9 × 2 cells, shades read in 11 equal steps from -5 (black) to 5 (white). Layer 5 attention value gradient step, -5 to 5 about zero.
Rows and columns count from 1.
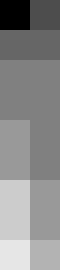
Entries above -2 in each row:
0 2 2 2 2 2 2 2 2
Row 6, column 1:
1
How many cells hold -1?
2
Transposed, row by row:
-5 -1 0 0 1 1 3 3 4 / -2 -1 0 0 0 0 1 1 2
